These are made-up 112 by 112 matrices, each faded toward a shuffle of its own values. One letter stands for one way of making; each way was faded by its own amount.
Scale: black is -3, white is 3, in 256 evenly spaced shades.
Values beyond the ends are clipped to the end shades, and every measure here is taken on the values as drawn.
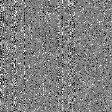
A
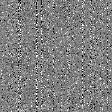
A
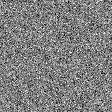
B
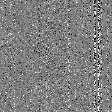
A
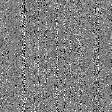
A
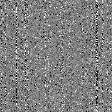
A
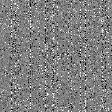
A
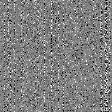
A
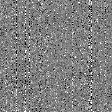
A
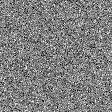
B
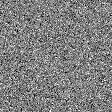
B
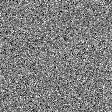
B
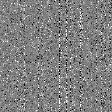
A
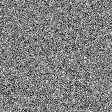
B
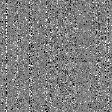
A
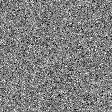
B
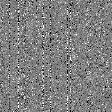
A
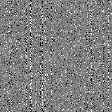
A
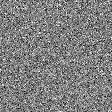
B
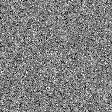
B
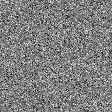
B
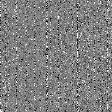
A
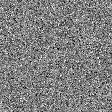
B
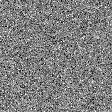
B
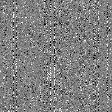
A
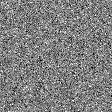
B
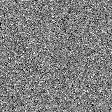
B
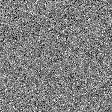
B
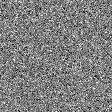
B
